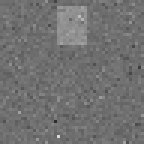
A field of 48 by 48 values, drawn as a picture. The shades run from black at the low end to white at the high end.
Stripes: none. Histogram: skewed, a long tail of high values. Ninth with the highest average: top middle. Odd patch: higher, in the top middle.
